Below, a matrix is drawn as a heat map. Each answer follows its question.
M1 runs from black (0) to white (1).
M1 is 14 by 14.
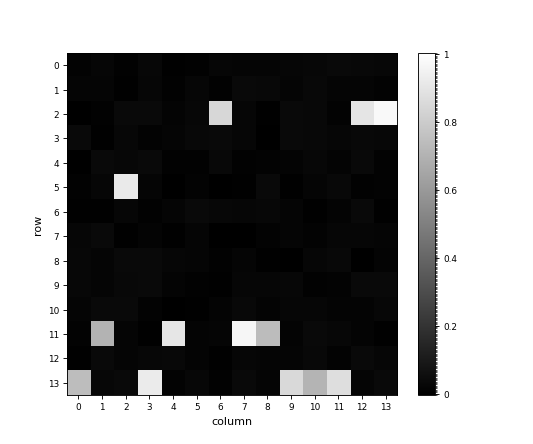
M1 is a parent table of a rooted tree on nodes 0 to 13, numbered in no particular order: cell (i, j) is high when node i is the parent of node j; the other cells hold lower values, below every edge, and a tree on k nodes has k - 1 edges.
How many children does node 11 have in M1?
4
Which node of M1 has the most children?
13
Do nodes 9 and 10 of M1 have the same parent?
yes
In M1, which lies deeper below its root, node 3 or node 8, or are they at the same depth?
node 8
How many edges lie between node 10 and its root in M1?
3
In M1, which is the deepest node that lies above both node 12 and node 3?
2
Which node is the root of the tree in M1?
5
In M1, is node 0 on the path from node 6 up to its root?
no
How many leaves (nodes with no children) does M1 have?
10
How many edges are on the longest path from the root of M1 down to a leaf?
4
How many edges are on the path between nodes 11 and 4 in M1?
1
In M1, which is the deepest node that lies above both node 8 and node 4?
11
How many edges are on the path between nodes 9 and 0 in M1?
2
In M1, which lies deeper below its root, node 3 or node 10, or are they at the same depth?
the same depth
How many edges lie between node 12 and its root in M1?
2
